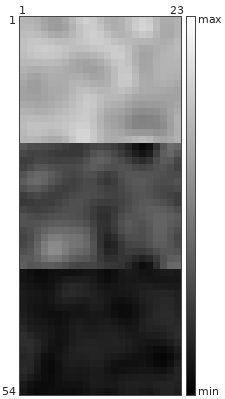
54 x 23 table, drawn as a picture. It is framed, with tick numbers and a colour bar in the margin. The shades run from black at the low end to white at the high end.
The table splits into 3 rows of 1 panel. Panel 1,1: high, blotchy. Panel 2,1: low, blotchy. Panel 3,1: very low, blotchy, faint in contrast.
